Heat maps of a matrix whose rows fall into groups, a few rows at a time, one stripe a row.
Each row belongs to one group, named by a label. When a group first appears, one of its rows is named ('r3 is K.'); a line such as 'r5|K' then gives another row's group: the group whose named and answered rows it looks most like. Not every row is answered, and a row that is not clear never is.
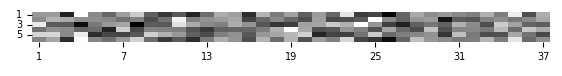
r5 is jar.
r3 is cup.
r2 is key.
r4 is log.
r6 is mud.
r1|mud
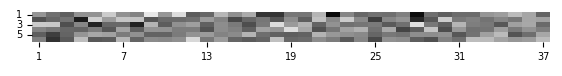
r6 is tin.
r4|log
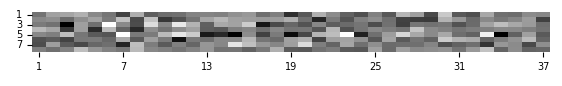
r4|jar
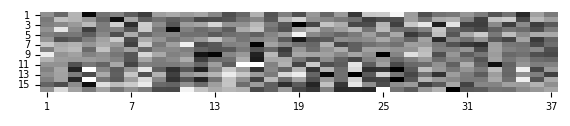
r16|key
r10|key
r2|log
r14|mud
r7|key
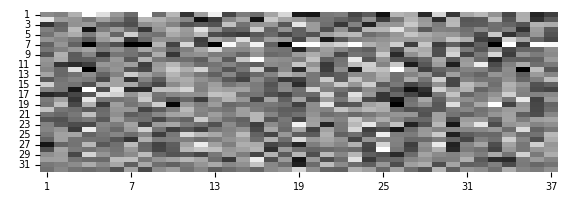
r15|cup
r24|mud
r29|mud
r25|key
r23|log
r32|log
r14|key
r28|key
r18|mud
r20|cup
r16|jar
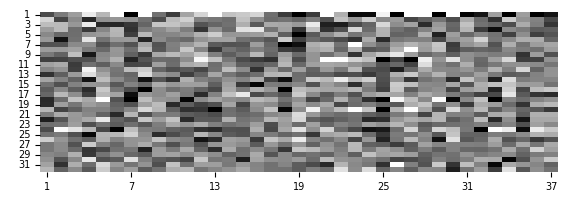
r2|cup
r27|mud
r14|cup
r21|log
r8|key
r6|tin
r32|cup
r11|jar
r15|tin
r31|cup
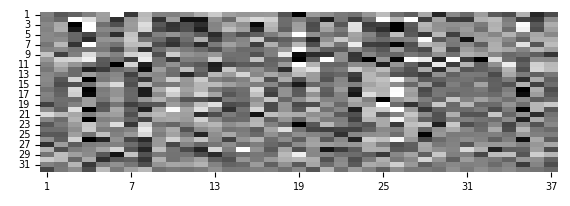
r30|jar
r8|log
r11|log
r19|key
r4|mud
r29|log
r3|mud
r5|log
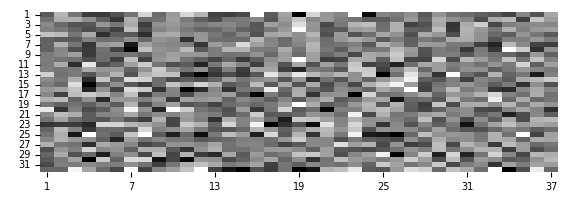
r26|log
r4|log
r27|cup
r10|log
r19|log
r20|cup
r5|jar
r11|mud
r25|mud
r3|log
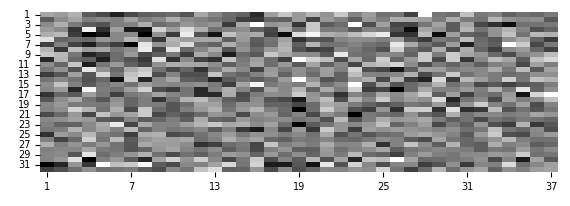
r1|jar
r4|jar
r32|key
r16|mud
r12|mud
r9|jar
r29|mud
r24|tin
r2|tin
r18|key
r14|log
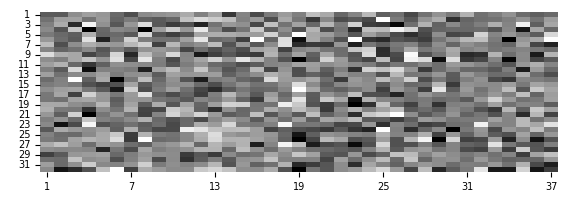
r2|key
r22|mud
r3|mud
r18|tin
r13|cup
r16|log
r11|jar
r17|mud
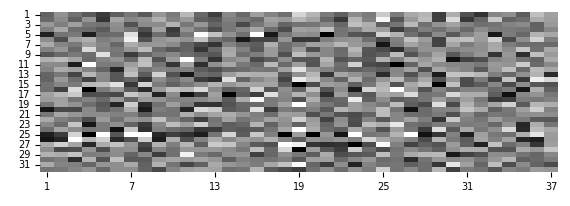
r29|key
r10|key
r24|log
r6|tin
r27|key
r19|log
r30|jar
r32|key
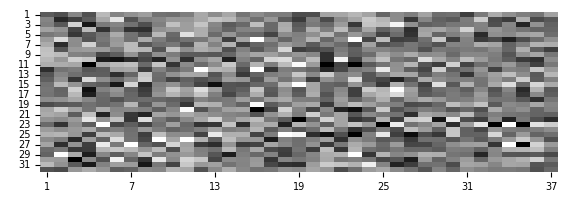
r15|log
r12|key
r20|key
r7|tin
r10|jar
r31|cup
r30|jar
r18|jar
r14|mud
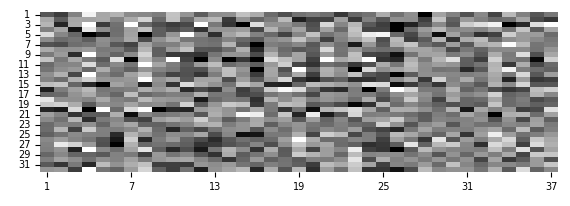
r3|tin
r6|log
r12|tin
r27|log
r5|cup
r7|tin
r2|cup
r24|mud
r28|mud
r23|key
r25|tin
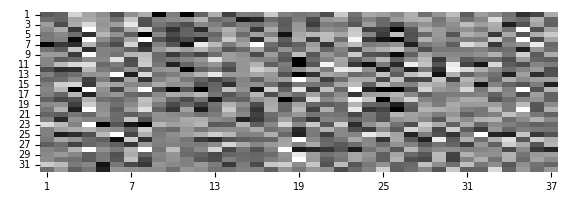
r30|log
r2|tin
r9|mud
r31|jar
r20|mud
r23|jar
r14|log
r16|mud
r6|mud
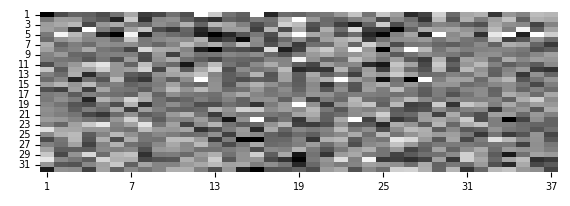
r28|log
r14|jar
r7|cup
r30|cup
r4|mud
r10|log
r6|tin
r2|log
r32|tin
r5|log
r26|tin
